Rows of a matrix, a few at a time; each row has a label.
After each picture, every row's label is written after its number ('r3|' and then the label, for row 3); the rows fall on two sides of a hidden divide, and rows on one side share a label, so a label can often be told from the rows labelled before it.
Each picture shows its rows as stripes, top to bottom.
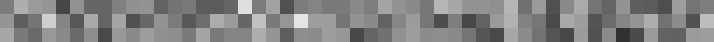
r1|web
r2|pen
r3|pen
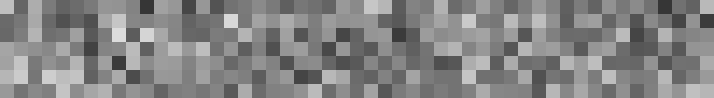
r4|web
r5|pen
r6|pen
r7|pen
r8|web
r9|pen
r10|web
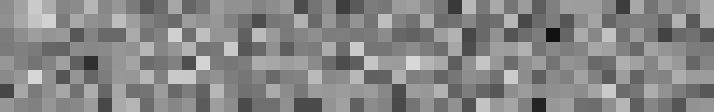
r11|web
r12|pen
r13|pen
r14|pen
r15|web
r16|pen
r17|pen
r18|pen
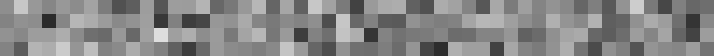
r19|web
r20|web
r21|pen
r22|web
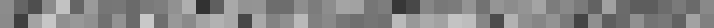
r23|pen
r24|pen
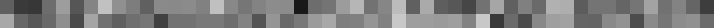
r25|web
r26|web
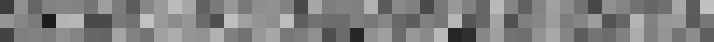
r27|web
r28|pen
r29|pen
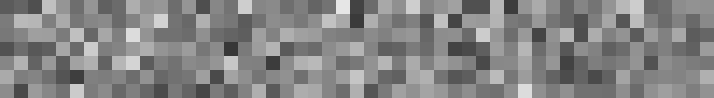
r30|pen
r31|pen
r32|web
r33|pen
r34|pen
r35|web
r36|web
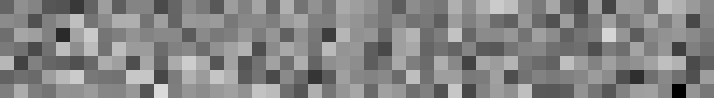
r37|web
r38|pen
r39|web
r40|pen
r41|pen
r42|pen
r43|pen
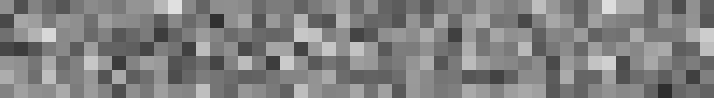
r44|pen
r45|web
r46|web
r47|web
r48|web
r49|pen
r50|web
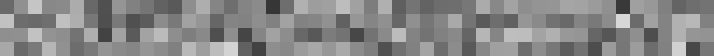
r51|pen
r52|pen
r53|pen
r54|pen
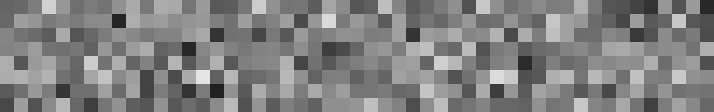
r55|pen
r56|web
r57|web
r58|web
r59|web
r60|web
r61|web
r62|pen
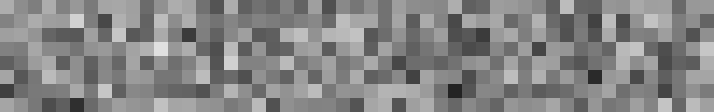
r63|pen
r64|pen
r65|pen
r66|pen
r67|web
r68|pen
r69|web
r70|pen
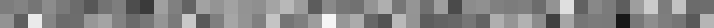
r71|web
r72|pen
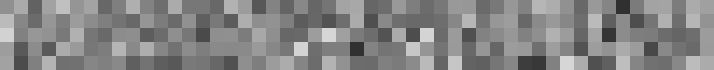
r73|pen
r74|web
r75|pen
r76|pen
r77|web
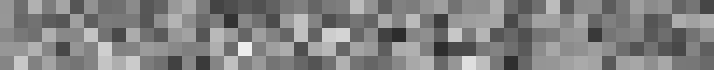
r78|web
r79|web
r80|pen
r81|web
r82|web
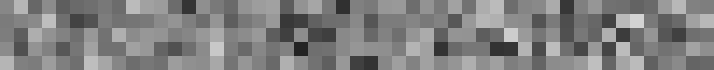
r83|web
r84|web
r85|pen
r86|web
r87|web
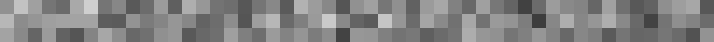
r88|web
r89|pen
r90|web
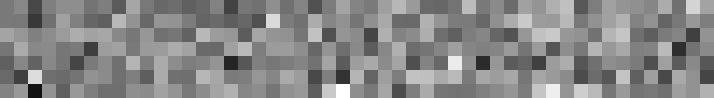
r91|web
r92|pen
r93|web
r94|pen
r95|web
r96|web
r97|pen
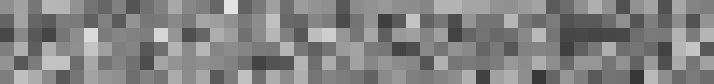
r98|pen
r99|web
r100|pen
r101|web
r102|pen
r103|web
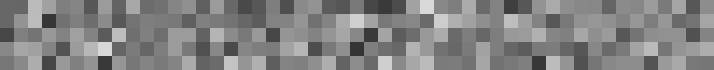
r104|web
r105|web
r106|pen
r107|web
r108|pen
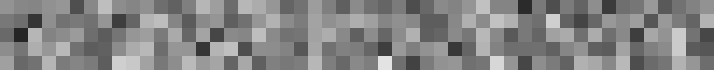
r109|web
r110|web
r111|web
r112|pen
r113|pen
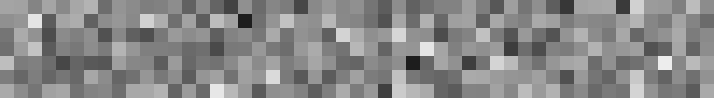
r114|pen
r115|pen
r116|web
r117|web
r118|pen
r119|web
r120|pen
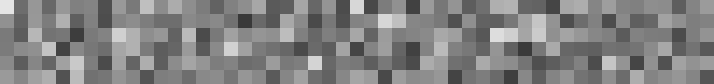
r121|pen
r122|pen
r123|pen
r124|pen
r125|pen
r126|web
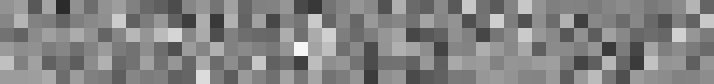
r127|web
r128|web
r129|pen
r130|web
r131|web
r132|web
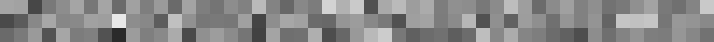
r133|pen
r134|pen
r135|web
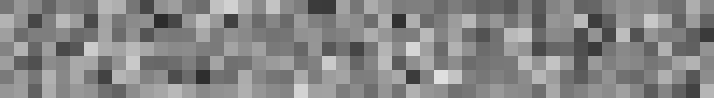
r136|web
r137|web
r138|web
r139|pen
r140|pen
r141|pen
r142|pen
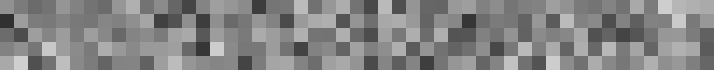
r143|pen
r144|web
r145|pen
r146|pen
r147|pen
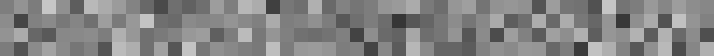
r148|web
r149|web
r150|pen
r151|pen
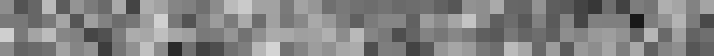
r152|pen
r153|web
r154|pen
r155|pen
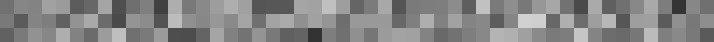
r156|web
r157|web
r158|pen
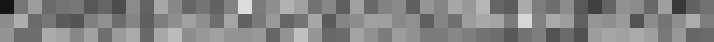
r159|web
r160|web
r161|pen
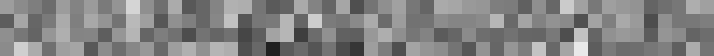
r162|pen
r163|web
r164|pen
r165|pen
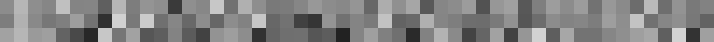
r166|pen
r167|pen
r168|web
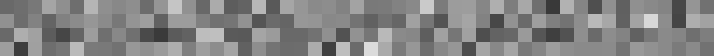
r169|pen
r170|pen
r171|web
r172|pen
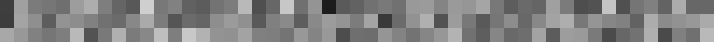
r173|web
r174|web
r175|pen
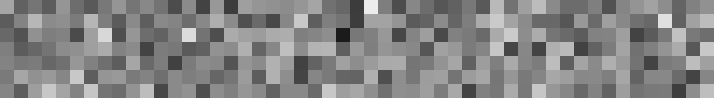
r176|web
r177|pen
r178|web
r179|web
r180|web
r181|web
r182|pen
